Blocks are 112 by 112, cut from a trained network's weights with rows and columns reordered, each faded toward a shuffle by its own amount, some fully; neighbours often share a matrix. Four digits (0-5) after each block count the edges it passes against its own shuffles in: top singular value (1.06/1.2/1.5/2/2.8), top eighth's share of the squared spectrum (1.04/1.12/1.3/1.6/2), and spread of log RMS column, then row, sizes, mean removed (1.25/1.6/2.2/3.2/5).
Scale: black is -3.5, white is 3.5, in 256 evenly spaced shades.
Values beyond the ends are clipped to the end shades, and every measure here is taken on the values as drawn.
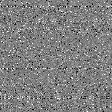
4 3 0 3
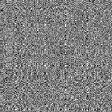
4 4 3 2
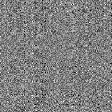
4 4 2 3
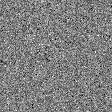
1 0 0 0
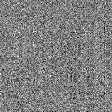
3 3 1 2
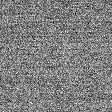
2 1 0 0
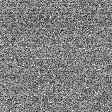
2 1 0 0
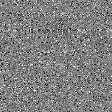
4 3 0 2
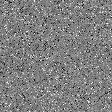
0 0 0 0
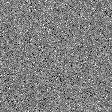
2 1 0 0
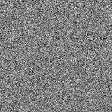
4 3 0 1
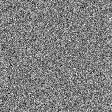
2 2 0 0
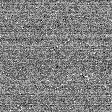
3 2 0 1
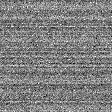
4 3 1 2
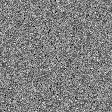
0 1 0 0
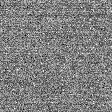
2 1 0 0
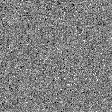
2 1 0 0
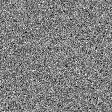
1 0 0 0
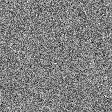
1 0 0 0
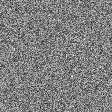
0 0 0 0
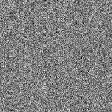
4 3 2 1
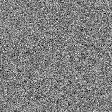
2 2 0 1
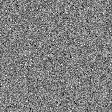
2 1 0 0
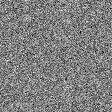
0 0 0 0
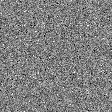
1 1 0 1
